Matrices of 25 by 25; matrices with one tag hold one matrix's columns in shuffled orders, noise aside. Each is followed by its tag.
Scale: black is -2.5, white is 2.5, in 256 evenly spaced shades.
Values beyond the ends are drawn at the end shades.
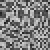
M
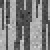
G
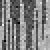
G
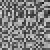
M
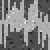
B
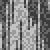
G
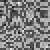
M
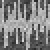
B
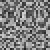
M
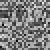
M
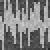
B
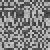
M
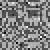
M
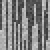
G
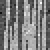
G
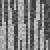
G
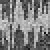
B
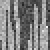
G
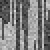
G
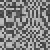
M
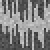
B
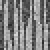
G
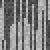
G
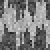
B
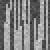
G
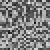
M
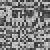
M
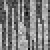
G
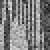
G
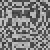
M
